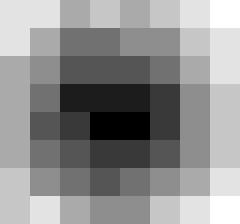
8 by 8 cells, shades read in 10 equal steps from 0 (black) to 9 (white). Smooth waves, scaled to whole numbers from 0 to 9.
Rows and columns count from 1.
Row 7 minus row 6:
1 1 1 1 2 2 1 1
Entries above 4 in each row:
8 6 4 3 3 3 5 8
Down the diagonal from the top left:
8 6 3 1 0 3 6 9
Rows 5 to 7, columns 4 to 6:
0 0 2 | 2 2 3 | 3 4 5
